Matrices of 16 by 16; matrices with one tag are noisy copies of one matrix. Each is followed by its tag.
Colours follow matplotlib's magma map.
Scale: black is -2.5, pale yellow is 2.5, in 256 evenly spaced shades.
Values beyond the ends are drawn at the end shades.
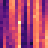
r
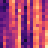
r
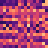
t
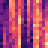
r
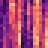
r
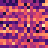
t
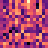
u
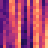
r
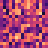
u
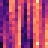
r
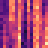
r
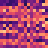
t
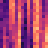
r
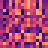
u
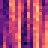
r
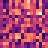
u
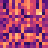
u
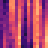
r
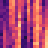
r
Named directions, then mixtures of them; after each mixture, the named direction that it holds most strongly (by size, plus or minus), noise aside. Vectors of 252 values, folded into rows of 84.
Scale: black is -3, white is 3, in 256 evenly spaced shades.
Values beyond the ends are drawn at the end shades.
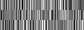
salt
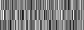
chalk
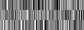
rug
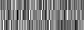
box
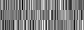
salt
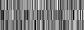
rug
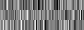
rug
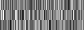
chalk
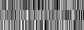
rug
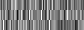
box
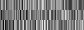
salt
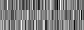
rug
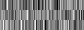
rug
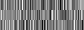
salt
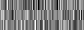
rug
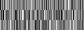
chalk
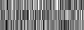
rug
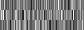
chalk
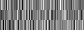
salt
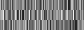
chalk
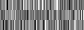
rug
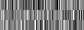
rug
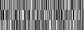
chalk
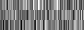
rug
